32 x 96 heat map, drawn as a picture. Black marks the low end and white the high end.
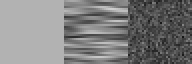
It is made of 1 by 3 panels. Panel 1,1: high, flat. Panel 1,2: middling, streaked across, strong in contrast. Panel 1,3: low, fine-grained.
